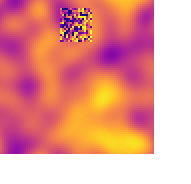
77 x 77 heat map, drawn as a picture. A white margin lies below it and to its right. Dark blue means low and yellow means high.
Roughest part: top middle. Stripes: none. Mirror symmetry: none. Odd patch: rougher, in the top middle. Average level on the scale: 60%.
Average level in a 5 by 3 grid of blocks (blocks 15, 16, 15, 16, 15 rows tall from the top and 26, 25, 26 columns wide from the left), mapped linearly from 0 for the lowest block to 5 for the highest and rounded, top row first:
2 1 2
2 2 0
2 2 2
2 4 3
1 4 5
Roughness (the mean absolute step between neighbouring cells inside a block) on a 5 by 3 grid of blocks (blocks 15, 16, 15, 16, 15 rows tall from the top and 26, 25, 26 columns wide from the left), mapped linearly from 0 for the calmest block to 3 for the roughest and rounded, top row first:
030 | 020 | 000 | 000 | 000
